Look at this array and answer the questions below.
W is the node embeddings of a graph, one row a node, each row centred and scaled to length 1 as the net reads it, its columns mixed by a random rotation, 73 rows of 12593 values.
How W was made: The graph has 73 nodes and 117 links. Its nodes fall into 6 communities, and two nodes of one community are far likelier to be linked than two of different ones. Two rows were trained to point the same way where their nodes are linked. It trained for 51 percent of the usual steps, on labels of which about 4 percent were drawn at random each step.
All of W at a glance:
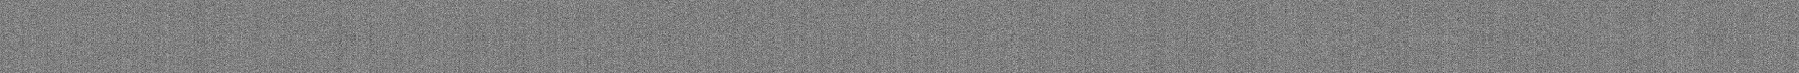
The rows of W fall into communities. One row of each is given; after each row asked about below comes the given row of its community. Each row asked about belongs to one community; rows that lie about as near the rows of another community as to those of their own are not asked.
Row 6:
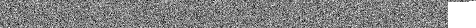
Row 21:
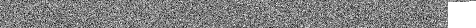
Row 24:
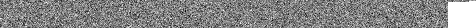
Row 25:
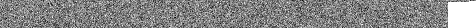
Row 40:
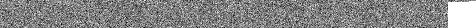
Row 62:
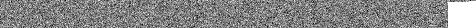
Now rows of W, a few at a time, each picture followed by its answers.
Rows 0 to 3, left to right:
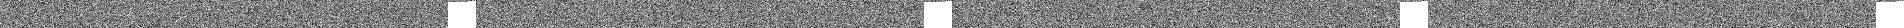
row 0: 21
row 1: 21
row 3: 40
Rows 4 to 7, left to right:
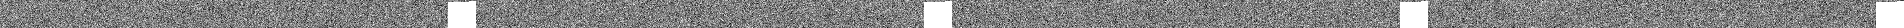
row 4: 25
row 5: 62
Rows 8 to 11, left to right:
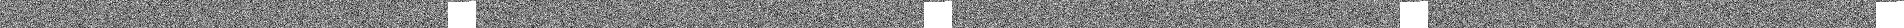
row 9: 24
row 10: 62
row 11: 24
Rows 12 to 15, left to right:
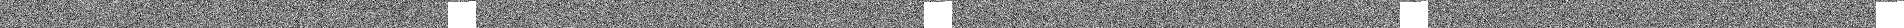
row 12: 40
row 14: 25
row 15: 6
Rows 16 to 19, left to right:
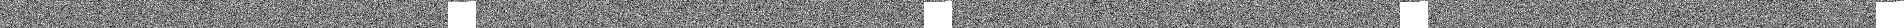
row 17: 25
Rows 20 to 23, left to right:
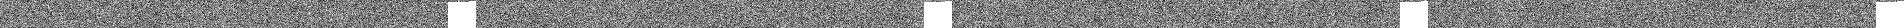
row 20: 40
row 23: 40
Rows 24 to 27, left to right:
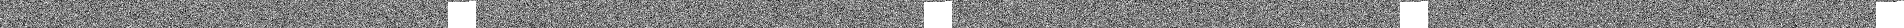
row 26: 40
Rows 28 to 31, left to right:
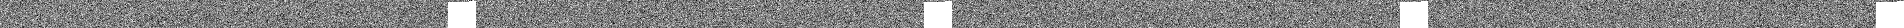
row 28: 21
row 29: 62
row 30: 6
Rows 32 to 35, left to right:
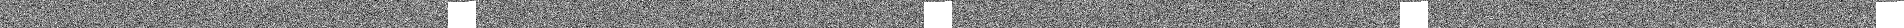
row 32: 24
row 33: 6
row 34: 21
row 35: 40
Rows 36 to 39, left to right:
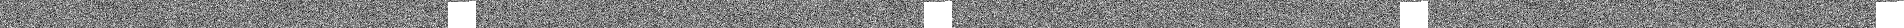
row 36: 40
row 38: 24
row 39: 40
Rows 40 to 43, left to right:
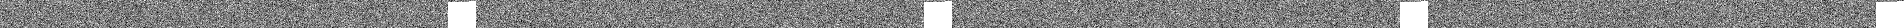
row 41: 21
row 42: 21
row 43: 24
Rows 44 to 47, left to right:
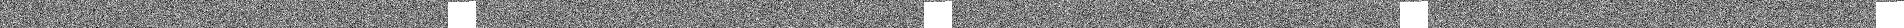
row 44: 6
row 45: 40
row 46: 62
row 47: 40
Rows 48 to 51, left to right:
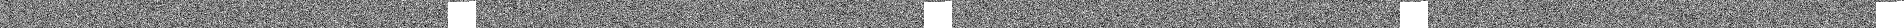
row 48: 25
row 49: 24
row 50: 24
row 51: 6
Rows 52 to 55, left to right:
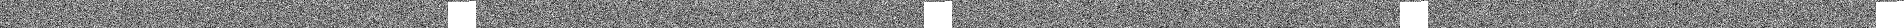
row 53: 6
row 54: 62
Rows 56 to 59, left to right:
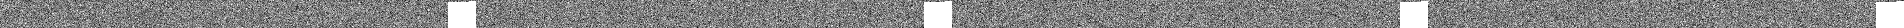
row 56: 6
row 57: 6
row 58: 24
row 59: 25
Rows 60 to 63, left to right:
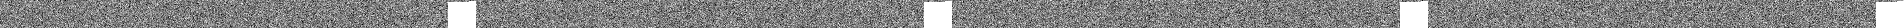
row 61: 25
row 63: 25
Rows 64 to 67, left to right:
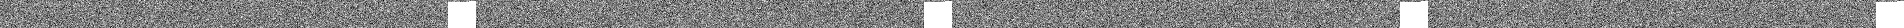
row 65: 21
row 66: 24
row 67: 62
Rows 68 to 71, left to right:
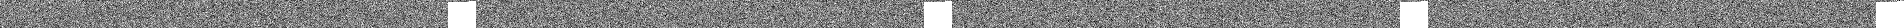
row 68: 25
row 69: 6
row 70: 21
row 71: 21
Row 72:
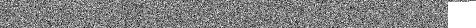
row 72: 40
